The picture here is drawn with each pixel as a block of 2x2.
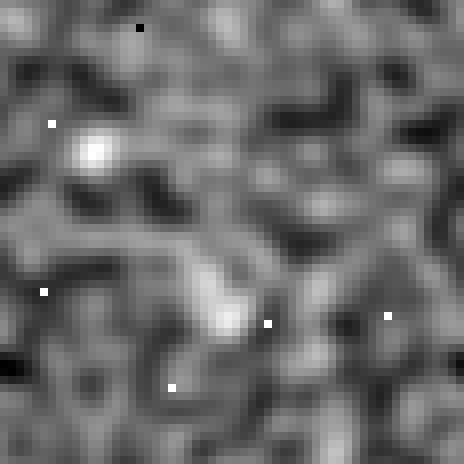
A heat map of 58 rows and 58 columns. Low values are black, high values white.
Neither half mirrors the other. The texture is blotchy. Six lone cells stand out: five far higher and one far lower than their neighbours. There are no regular stripes. No overall slope runs across the table. No single row or column stands out from its neighbours. There is no seam. Overall the values sit about 40% of the way up the scale.
